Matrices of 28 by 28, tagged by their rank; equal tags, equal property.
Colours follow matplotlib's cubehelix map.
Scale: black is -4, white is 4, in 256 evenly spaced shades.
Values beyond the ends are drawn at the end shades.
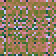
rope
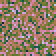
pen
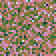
pen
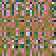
rope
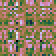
rope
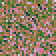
pen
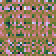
rope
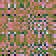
rope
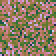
pen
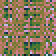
rope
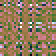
rope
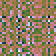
rope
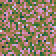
pen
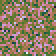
pen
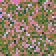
pen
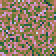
pen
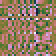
rope
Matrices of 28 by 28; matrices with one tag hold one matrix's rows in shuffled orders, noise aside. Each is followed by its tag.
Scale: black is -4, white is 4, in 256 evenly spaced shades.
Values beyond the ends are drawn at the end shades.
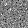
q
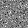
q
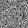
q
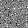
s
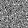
s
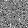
q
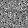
q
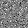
q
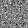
q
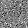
q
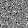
s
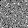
s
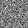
q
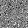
s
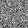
q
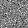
q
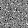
s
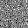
s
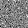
s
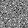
q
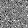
s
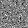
q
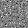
q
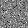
q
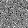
s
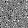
s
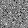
q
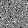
s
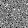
s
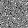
s
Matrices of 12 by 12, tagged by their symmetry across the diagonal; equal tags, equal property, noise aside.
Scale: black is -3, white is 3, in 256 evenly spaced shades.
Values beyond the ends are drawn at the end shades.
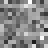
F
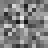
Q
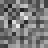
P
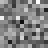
F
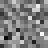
Q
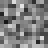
Q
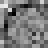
P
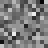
P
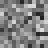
F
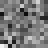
F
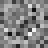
P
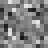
Q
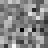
F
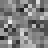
Q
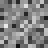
P
